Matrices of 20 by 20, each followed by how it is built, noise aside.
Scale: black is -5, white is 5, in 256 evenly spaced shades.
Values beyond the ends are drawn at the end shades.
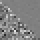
lower triangular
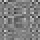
low rank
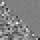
lower triangular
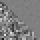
lower triangular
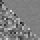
lower triangular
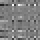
low rank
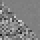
lower triangular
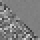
lower triangular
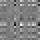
low rank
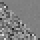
lower triangular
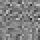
low rank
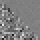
lower triangular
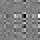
low rank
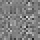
low rank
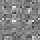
low rank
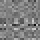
low rank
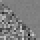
lower triangular
